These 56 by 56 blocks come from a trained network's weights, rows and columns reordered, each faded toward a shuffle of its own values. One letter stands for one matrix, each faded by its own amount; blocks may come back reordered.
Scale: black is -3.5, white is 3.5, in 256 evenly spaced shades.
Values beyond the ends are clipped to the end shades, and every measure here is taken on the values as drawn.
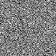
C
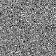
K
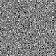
K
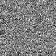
C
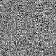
C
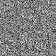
C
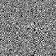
K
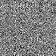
C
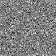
K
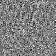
C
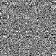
K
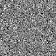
C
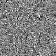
K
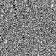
C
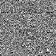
C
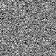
K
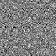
K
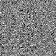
C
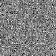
K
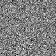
C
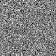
C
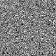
C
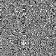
K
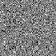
K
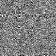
C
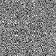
K
